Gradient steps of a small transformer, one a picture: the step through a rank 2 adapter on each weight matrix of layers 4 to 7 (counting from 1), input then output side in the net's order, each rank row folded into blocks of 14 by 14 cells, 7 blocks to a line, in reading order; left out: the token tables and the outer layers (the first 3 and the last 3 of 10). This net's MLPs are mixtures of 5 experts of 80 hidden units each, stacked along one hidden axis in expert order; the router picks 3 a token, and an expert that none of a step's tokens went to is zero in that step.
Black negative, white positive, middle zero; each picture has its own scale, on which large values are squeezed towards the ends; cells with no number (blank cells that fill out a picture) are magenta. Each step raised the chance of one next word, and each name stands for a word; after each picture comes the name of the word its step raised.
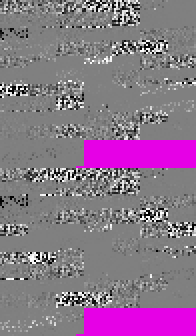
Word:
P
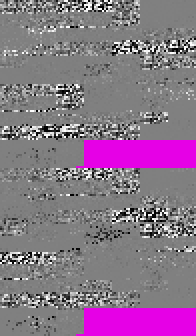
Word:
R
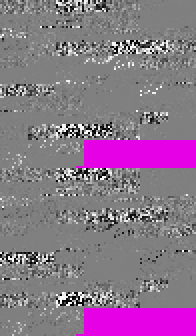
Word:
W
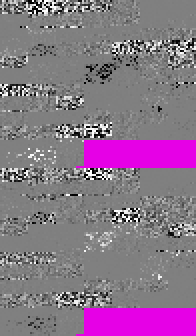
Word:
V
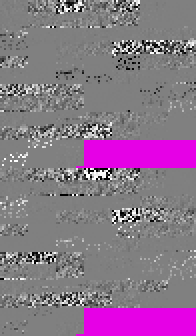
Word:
V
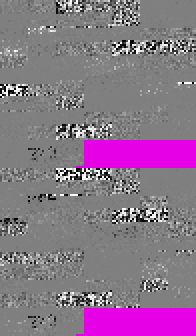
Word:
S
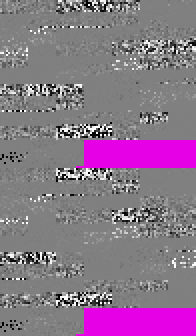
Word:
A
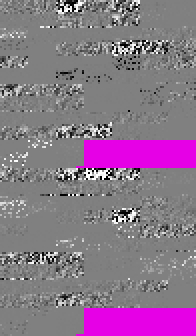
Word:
V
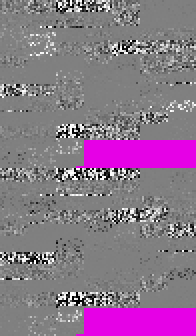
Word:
W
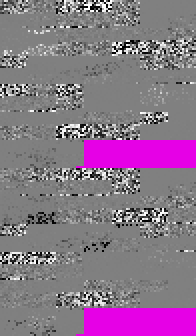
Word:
R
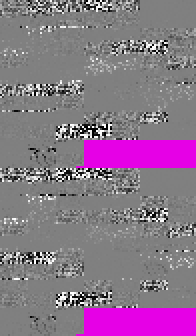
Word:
A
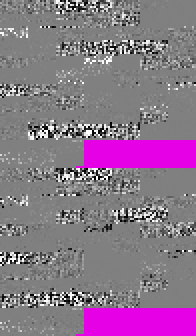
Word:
W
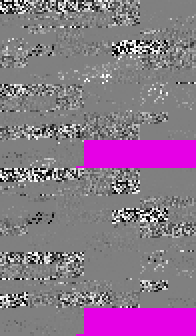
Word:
P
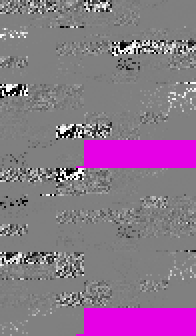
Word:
S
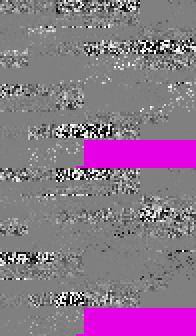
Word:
W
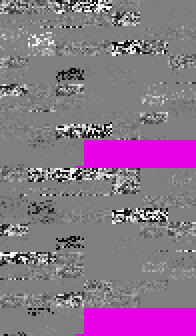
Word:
R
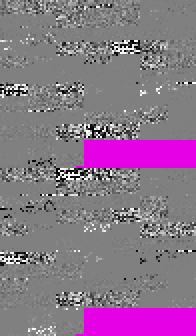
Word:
S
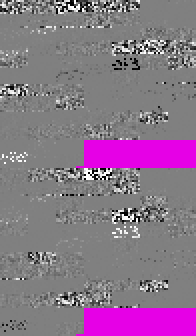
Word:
V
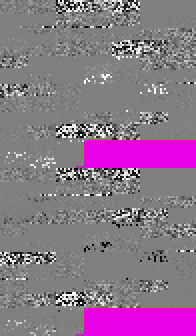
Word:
W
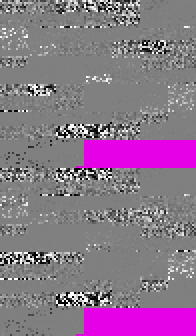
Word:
A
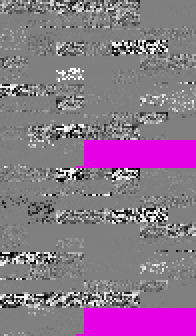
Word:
P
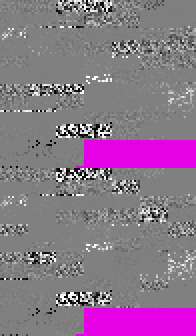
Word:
A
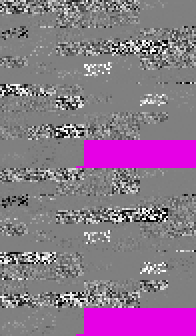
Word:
P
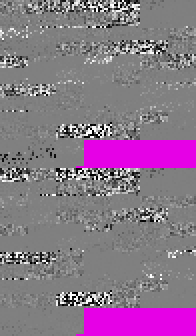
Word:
A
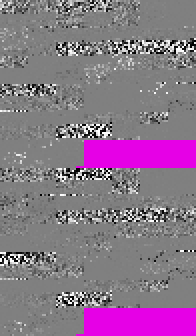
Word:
W
